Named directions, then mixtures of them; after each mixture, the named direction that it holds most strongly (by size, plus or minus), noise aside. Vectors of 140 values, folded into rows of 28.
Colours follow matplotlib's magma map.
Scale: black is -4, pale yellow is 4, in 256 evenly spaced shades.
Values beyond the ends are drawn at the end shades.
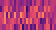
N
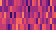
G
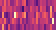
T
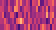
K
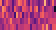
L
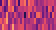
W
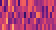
W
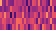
G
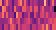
L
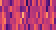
G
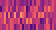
N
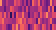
G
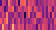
W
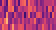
W
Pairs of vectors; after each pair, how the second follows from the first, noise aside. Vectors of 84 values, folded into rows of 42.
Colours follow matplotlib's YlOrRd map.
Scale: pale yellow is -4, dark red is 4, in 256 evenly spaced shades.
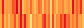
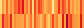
reversed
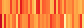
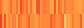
shrunk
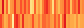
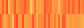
shrunk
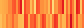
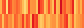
shuffled
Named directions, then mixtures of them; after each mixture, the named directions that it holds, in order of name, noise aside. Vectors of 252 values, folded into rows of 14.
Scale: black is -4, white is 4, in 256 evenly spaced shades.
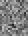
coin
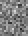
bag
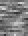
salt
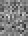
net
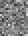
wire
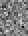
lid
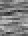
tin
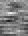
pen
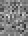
net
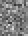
bag, wire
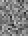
coin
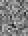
coin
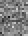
net, tin, wire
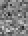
coin, lid, tin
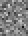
lid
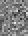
coin, salt, wire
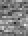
lid, salt, tin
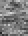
pen, wire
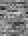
net, salt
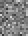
wire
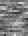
salt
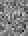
bag, net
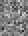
coin, net
